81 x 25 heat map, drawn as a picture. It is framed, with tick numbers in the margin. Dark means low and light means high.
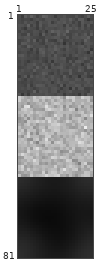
The table splits into 3 rows of 1 panel. Panel 1,1: low, fine-grained, faint in contrast. Panel 2,1: high, fine-grained. Panel 3,1: very low, smooth, faint in contrast.
